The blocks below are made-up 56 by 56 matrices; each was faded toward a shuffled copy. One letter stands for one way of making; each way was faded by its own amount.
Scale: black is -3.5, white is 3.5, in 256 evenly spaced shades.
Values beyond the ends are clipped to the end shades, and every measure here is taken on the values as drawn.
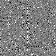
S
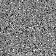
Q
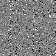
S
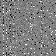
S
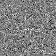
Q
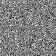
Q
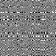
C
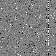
S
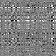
C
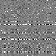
C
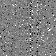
S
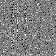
S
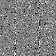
S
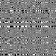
C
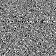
Q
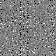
S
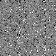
S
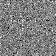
Q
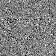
Q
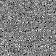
Q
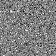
Q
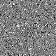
Q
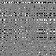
C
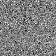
Q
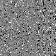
S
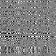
C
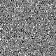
Q
